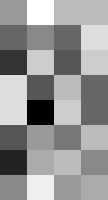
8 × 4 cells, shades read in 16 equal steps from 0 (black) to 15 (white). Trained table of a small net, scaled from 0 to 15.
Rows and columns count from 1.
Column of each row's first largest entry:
2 4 2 1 1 4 3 2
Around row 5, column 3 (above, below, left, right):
11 7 0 6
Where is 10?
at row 7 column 2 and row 8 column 4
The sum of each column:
59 73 72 77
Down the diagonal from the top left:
9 8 5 6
